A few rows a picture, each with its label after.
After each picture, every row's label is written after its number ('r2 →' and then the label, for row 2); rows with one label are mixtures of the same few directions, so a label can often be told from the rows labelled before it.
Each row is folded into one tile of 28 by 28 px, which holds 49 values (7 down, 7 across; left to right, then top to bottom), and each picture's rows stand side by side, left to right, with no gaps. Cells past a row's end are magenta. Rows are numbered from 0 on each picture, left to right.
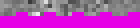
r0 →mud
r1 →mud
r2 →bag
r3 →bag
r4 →bag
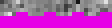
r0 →mud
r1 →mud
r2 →bag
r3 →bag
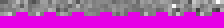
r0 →mud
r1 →mud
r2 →bag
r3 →mud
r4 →bag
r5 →bag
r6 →mud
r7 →bag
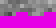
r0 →mud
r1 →bag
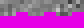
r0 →bag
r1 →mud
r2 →bag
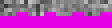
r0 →mud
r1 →bag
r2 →mud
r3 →mud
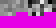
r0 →mud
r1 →bag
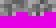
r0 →bag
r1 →bag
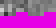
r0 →bag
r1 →bag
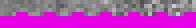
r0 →bag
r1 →mud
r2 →mud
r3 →bag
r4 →bag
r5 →bag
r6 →mud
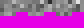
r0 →bag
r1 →bag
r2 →bag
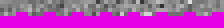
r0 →bag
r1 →bag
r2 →mud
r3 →bag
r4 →mud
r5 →mud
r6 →bag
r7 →mud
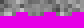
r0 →mud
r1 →bag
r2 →bag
